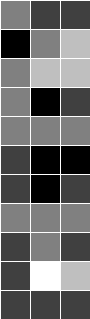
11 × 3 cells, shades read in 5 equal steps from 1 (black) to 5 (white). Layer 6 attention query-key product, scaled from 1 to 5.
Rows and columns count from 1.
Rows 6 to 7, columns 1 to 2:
2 1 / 2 1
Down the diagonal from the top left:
3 3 4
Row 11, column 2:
2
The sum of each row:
7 8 11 6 9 4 5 9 7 11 6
